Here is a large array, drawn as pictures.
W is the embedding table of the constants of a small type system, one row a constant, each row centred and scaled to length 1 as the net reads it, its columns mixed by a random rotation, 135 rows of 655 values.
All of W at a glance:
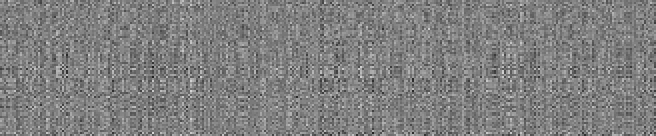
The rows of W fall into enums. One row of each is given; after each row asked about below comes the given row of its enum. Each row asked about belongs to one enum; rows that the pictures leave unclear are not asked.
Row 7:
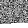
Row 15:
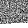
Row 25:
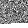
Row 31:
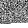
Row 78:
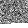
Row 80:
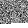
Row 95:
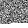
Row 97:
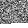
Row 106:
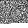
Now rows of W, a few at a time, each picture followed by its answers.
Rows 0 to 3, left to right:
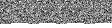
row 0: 97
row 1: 25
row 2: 25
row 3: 15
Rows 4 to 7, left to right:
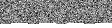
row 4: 97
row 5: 80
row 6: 95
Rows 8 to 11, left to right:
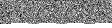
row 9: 106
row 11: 78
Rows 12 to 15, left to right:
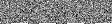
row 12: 15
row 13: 97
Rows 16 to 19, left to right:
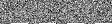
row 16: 31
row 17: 15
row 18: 97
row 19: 25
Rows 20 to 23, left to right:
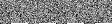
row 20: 80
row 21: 15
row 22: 80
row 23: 7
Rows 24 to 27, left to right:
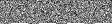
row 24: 106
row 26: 78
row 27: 106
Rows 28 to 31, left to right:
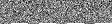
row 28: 25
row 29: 78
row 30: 106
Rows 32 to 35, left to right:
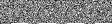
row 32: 7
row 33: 106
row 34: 106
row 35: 25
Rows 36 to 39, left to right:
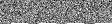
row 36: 78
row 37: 95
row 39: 31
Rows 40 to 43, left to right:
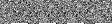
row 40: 25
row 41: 80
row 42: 80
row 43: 97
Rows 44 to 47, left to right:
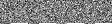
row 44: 31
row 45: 97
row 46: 106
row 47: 25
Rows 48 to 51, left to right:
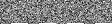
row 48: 97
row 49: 7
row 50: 25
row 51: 97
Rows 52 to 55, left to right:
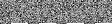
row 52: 80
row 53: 7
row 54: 31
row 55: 7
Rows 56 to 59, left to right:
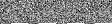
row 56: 97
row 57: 31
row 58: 15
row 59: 31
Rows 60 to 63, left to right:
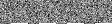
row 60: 31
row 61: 80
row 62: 78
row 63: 7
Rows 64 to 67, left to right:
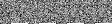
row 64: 80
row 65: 15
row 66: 7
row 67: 7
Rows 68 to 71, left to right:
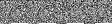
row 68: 106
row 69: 106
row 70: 31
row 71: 7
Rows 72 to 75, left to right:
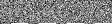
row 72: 7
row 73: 31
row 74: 25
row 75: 106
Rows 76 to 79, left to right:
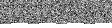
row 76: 7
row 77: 7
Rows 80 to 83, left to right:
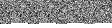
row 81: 80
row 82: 97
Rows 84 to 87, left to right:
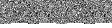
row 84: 25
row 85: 80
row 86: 106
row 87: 80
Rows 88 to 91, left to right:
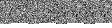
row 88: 106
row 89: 15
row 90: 80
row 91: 80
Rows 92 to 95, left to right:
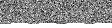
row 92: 78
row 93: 25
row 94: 31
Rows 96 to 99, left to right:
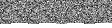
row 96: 97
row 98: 106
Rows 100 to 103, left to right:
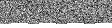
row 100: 106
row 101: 78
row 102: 97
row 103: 7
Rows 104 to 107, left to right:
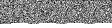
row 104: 7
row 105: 25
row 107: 106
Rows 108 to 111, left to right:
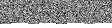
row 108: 7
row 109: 78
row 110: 80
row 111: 106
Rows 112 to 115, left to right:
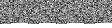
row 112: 7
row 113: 97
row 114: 97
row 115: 7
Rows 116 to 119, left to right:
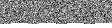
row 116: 25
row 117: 106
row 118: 97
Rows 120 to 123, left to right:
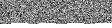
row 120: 80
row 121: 95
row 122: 97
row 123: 15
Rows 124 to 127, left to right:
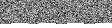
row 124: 97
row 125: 95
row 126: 80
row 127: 7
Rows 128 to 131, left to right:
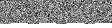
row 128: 106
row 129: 80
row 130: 31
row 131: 25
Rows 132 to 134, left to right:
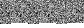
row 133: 80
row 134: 15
